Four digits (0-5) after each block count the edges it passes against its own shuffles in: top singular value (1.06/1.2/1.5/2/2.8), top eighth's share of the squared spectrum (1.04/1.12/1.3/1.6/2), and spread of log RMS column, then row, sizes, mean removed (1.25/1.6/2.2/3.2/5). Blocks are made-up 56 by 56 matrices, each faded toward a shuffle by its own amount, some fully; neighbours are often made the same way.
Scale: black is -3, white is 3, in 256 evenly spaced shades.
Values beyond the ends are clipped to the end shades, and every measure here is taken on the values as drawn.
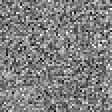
0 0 0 0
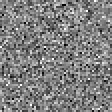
0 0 0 0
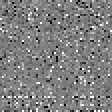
3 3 1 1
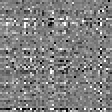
4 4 3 3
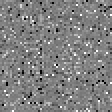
2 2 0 0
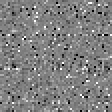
3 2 1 1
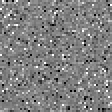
1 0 0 0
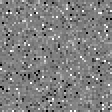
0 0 0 0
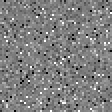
0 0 0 0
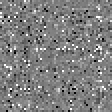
1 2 2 2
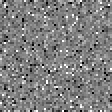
1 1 1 1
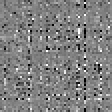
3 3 3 3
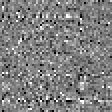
4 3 2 2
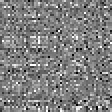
4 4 2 2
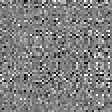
4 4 3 3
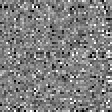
4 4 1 2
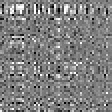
4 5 3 3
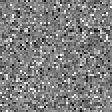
2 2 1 0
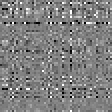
4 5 3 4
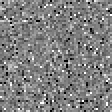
0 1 0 0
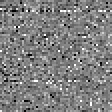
3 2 0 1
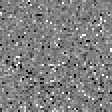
2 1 0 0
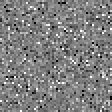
1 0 0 0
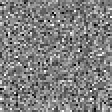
3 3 0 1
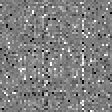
3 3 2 1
